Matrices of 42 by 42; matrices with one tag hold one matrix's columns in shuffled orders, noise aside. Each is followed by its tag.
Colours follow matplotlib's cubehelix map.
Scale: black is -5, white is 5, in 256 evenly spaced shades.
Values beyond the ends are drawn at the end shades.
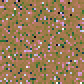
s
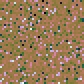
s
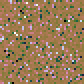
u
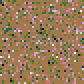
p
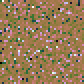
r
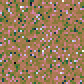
r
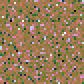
u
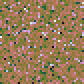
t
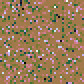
r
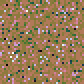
p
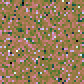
r
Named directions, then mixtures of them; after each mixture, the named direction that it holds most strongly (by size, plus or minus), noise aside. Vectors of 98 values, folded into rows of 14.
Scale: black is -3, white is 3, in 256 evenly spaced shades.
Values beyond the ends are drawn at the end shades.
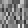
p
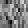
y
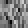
y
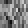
y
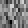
y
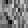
y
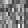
p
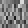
p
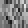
y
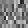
p
